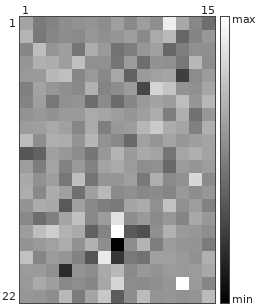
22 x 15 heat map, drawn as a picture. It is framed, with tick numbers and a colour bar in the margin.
No single row or column stands out from its neighbours. No regular stripes run through it. There is no overall slope. A few values lie far out on both sides of the bulk. Values change most from cell to cell in the bottom middle. Neither half mirrors the other. An odd patch, rougher than its surroundings, sits in the bottom middle.
